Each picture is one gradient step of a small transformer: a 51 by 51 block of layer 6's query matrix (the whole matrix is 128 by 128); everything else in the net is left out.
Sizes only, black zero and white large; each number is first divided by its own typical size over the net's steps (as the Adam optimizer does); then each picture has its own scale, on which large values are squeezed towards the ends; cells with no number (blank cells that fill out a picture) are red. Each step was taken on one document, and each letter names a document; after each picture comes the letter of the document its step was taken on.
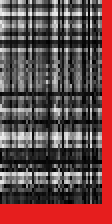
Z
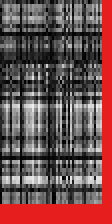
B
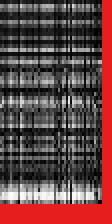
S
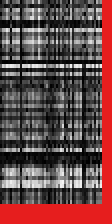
B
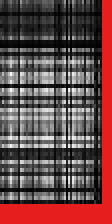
S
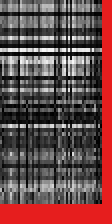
S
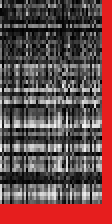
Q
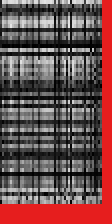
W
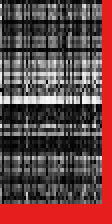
Q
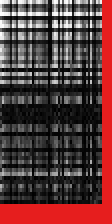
Z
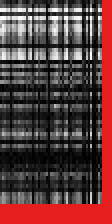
Z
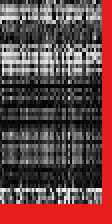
W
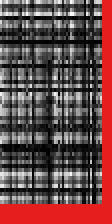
Z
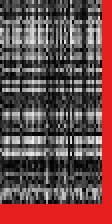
B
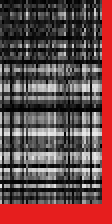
Q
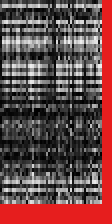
B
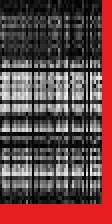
Z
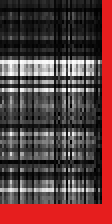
S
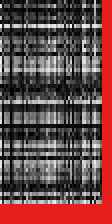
Q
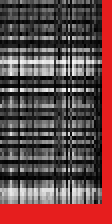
W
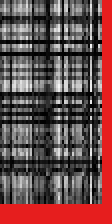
Z
